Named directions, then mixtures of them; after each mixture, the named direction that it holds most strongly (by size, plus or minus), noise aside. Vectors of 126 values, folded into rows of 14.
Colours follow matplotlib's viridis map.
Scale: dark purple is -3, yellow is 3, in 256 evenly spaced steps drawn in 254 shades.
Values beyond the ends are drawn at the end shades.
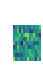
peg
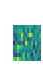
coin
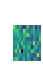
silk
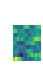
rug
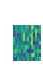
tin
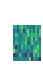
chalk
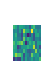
coin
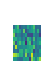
chalk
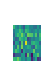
coin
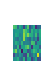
silk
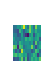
silk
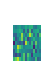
coin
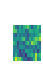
rug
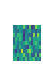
tin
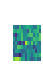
coin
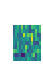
tin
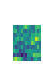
rug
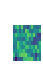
rug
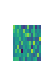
silk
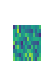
peg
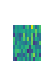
tin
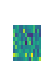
chalk
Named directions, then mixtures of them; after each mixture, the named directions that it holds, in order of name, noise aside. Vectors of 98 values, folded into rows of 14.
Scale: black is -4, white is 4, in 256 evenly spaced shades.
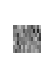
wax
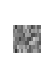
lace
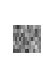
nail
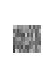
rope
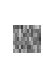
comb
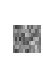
lace, nail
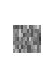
comb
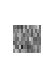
comb, wax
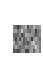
nail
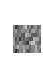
lace, nail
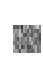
comb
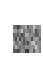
nail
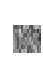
comb, wax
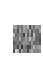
comb, rope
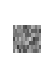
lace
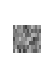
lace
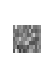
lace, rope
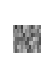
comb, lace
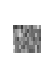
comb, rope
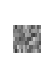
lace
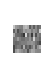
lace, rope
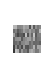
rope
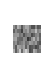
lace, nail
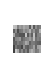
rope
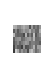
rope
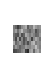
nail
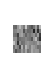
wax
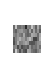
lace, wax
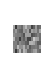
lace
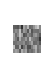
comb
